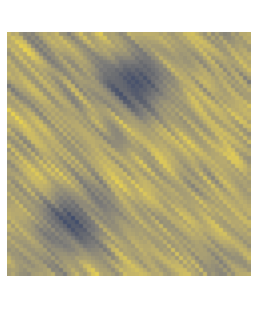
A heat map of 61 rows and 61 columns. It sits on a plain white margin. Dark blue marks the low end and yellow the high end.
No single row or column stands out from its neighbours. Neither half mirrors the other. Overall the values sit about 70% of the way up the scale. There are two dips. The top middle is the ninth with the lowest average.
